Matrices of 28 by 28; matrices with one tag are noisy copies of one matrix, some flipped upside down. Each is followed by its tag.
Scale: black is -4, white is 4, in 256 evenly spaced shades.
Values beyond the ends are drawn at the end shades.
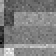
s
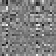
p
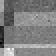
s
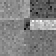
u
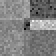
u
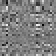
p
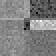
u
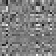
p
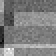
s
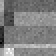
s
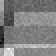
s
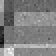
s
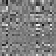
p
